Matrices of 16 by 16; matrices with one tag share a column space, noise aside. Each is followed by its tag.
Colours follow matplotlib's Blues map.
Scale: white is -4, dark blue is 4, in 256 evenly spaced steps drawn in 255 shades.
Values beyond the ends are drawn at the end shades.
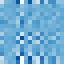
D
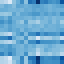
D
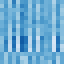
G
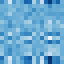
D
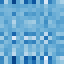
D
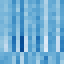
G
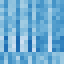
G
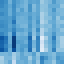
G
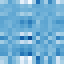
D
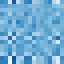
D
